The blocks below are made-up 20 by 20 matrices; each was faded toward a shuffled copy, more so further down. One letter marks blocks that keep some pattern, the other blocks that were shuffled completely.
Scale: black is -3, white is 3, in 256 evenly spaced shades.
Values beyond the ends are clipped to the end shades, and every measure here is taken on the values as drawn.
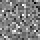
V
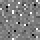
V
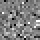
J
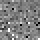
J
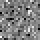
J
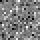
V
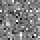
V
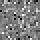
V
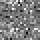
J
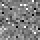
V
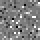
V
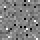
V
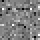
J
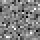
V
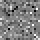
V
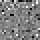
J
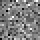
V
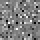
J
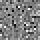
V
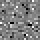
J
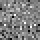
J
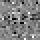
J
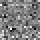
J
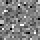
V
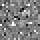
V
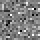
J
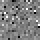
J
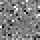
V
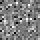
V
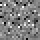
V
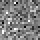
V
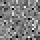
V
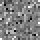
V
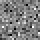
V
